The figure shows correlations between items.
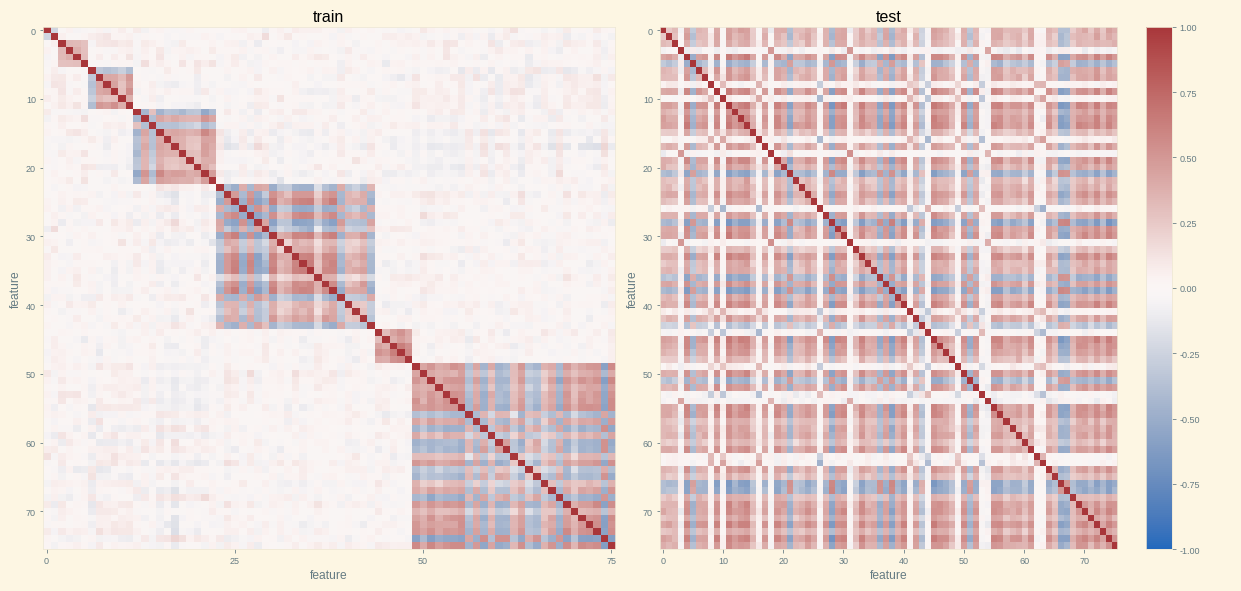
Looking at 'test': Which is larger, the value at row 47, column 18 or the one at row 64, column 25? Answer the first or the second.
the second
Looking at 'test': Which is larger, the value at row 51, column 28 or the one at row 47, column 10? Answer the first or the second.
the first
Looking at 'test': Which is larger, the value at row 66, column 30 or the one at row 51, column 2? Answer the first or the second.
the second
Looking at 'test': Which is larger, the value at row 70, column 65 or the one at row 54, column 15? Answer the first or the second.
the first
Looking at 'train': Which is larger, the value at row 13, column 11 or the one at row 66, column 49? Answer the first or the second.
the second
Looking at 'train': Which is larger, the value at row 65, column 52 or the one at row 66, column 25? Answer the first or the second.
the second
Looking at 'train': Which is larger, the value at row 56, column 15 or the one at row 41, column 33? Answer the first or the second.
the second
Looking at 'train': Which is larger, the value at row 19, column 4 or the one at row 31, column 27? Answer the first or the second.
the second
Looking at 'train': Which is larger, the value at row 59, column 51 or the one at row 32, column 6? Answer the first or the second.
the first
